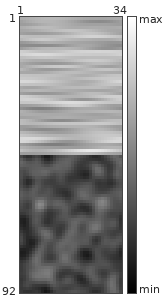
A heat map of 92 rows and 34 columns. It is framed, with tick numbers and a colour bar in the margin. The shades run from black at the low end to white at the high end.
It is made of 2 by 1 panels. Panel 1,1: high, streaked across. Panel 2,1: low, blotchy.
